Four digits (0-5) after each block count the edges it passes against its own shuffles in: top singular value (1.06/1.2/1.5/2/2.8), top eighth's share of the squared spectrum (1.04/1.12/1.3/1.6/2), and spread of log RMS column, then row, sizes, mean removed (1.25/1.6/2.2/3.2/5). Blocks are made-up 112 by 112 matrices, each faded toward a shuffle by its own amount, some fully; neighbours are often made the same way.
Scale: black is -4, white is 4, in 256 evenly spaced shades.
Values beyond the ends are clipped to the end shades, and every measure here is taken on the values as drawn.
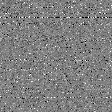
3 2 0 3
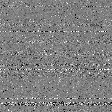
2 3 0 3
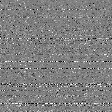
3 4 0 4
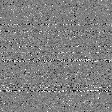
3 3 0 3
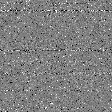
2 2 0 2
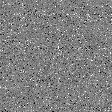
1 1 0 1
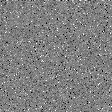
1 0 0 0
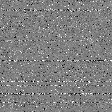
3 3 0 3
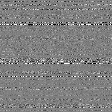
3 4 0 4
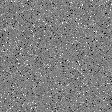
0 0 0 0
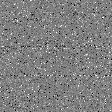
1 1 0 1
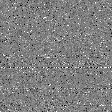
2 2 0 2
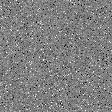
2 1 0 0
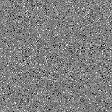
4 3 1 1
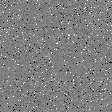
2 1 0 0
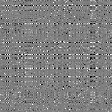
5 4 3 3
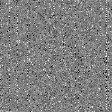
2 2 3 0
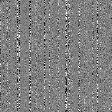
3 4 4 0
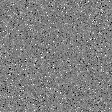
0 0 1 0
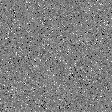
0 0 0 0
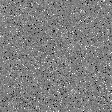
0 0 0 0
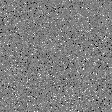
0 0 0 0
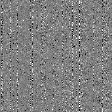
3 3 4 0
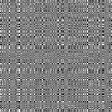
5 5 4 4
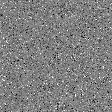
0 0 0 0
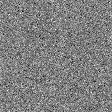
2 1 0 0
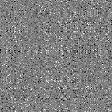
4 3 2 2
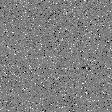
3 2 0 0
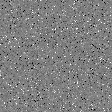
1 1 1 0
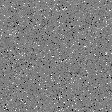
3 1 0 0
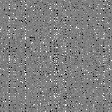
5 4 3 2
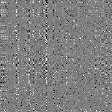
5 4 3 2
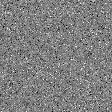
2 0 0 0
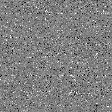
1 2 2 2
